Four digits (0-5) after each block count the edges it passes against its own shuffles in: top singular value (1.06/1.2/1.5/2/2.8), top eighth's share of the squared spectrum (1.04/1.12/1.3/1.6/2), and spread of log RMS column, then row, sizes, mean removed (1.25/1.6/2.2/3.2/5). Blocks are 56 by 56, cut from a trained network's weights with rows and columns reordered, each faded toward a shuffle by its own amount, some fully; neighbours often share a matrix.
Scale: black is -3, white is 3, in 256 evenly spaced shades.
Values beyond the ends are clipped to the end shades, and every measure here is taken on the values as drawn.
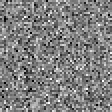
0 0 0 0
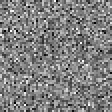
1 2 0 1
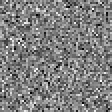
0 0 0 0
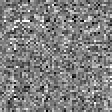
3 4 2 2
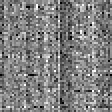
4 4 2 3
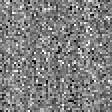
1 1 0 1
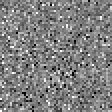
0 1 0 0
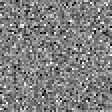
0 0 0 0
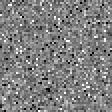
0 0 0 0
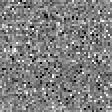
1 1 0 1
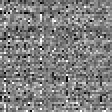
3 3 3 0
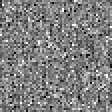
1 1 0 0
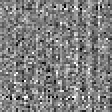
3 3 1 2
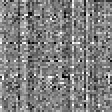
4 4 2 3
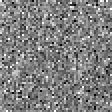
1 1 0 0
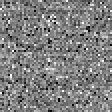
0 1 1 0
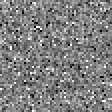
0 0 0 0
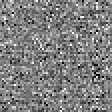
1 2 2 0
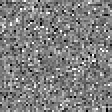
0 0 0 0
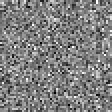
1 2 0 0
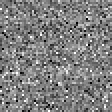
0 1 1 0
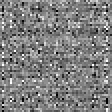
2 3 3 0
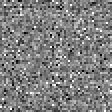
1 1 1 0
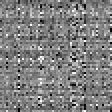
3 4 4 1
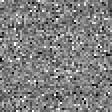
1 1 0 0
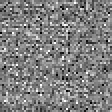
2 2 2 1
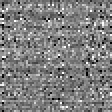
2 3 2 0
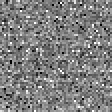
2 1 0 0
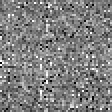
2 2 2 1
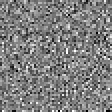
3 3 1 2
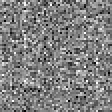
2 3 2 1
